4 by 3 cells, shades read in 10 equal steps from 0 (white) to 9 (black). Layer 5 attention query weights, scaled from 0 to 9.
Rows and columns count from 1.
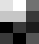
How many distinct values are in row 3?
3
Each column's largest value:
9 9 8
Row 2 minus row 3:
-7 -5 -1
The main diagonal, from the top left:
1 2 8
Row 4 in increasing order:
6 7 9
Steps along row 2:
same up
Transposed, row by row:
1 2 9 7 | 0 2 7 9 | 5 7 8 6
